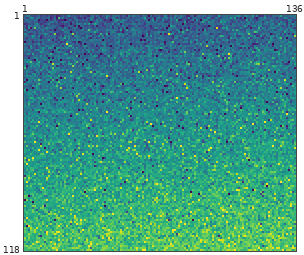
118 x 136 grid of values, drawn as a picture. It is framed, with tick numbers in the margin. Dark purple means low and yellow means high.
Grain: fine. Slope: up to the bottom. Histogram: bell-shaped. Stripes: none.
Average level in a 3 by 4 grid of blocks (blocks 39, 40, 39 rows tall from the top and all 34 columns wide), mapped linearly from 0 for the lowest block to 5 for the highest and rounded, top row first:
0001
2233
4555
